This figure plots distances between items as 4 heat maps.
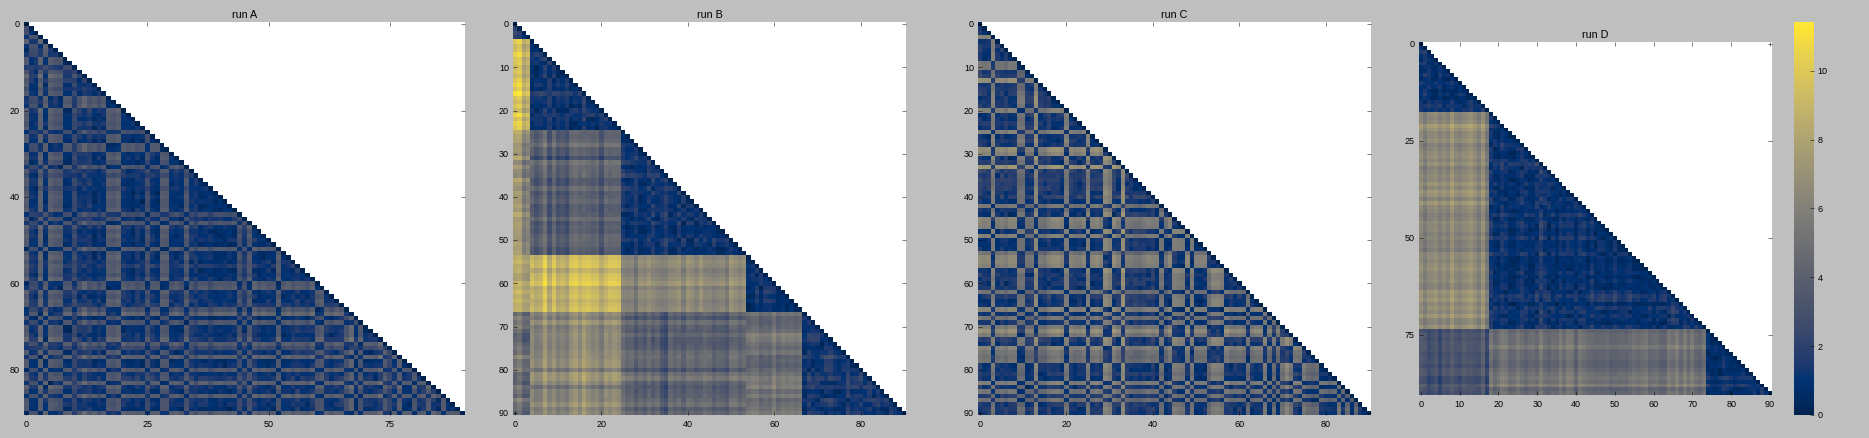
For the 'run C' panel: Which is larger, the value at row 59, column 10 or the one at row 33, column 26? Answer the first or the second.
the second
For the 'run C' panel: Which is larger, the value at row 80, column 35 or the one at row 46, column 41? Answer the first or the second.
the second
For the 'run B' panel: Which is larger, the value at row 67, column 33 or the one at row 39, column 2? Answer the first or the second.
the second
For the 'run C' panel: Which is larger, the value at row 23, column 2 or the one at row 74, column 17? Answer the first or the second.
the first
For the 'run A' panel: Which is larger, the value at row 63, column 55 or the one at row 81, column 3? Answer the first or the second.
the second
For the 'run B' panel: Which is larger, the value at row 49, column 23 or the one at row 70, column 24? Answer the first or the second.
the second
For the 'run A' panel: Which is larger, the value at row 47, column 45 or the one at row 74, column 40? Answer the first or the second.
the second
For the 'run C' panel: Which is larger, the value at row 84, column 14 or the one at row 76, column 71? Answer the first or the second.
the second
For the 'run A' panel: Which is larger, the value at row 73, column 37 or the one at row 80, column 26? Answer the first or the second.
the second
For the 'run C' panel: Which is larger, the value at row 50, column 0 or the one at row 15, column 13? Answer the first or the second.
the second
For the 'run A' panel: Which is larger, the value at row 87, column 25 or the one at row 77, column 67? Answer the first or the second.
the first
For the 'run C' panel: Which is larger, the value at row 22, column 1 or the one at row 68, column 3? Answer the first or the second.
the second
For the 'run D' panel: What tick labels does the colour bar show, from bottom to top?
0, 2, 4, 6, 8, 10
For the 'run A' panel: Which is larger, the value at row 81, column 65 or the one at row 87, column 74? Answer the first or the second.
the second
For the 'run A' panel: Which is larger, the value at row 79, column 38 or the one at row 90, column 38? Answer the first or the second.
the second
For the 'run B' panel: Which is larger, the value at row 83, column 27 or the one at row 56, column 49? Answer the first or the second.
the second
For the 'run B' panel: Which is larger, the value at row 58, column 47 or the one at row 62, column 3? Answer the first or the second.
the second
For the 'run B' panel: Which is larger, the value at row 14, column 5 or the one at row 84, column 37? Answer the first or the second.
the second
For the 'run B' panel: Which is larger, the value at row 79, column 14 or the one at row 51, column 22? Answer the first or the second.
the first
